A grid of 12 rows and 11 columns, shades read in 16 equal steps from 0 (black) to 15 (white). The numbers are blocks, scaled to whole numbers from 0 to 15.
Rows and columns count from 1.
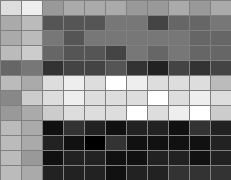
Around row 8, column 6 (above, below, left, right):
13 1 13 15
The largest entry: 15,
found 4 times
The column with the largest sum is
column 2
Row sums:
113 73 80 75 45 140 141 139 38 33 34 41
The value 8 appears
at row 7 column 1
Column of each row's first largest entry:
2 2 2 2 2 6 8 7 1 1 1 1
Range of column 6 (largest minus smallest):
14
